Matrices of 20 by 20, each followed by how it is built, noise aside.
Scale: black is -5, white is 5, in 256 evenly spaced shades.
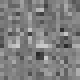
low rank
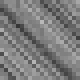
Toeplitz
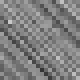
Toeplitz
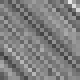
Toeplitz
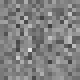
low rank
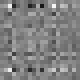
low rank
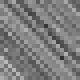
Toeplitz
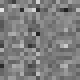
low rank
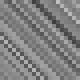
Toeplitz
